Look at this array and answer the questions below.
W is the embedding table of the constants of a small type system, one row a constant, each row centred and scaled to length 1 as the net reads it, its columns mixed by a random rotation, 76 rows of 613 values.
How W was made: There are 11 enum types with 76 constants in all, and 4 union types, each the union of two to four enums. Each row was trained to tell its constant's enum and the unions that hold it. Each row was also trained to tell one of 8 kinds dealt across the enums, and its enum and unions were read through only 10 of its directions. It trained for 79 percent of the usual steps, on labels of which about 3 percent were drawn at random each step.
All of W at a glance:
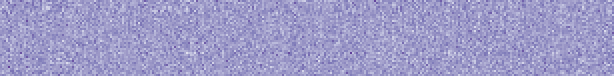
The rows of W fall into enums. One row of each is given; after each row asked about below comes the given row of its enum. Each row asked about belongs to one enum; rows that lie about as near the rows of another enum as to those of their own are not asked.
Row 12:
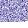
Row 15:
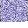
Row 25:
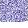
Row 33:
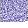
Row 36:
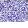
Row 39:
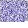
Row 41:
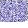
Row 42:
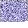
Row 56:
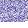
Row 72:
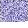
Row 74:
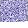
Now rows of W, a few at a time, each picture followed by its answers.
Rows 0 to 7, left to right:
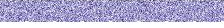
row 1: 72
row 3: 15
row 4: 25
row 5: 72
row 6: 12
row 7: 36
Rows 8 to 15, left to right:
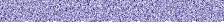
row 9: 12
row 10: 12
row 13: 42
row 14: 39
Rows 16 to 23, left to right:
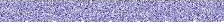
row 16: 41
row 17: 33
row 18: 12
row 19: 25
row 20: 25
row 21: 36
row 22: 41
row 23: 12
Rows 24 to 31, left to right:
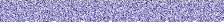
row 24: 15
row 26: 42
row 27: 56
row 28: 74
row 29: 41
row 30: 33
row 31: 33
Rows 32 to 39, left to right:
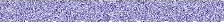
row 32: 41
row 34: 72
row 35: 41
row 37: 74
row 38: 36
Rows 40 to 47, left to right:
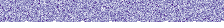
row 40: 25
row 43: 36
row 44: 39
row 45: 25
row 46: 72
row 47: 42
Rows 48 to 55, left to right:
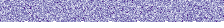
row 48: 15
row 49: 25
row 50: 72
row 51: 15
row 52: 56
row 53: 56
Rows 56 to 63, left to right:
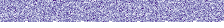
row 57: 15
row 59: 39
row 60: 56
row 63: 42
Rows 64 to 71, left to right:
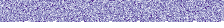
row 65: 12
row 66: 25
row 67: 15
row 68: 42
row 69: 74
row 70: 42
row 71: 56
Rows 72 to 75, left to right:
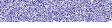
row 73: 56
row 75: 42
